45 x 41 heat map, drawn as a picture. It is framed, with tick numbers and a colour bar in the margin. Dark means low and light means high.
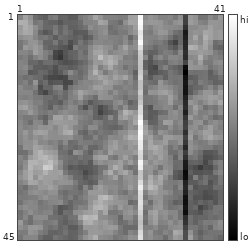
Slope: none. Average level on the scale: 50%. Histogram: heavy tails on both sides. Grain: streaks running down. Odd lines: columns 25 and 34.
